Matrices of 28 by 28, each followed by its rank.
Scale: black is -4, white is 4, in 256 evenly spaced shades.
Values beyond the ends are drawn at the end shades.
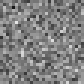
full rank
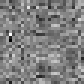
five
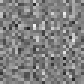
five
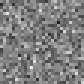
full rank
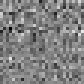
five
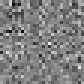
five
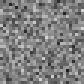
full rank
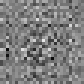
five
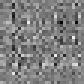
five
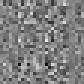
five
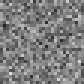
full rank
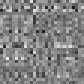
five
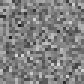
full rank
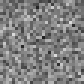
full rank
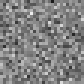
full rank
